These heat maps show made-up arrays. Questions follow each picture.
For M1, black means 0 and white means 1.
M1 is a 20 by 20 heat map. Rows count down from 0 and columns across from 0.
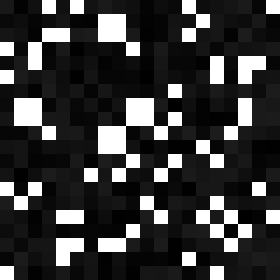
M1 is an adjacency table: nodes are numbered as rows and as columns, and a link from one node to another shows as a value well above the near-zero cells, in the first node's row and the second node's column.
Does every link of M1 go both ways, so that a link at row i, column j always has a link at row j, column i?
yes
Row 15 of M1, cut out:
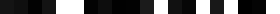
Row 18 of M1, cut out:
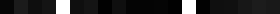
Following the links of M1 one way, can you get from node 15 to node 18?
yes
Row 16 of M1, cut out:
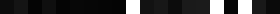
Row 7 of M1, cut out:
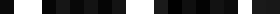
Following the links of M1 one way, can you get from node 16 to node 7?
yes
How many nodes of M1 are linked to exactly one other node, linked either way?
1
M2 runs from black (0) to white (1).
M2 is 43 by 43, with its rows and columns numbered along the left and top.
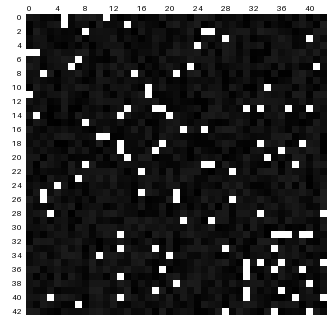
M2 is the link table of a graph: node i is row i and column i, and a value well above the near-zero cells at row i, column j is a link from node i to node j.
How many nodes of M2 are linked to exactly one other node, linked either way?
6
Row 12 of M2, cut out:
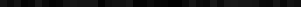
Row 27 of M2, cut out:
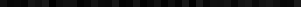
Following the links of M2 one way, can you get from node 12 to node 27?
no
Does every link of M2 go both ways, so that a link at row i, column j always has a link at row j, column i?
yes
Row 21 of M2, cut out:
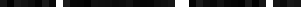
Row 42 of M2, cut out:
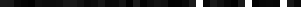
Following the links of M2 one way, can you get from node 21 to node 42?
yes
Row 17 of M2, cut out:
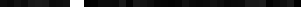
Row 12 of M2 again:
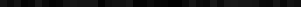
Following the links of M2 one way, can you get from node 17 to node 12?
no
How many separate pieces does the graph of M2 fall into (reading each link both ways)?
8
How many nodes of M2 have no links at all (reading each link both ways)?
5
